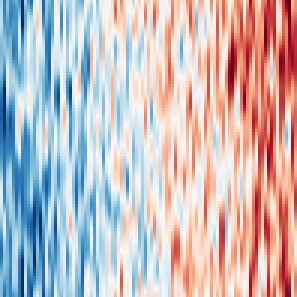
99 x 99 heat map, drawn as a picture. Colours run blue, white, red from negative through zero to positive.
Values rise toward the right. The grain runs up and down. The ninth with the highest average is the top right. Overall the values sit about 50% of the way up the scale.
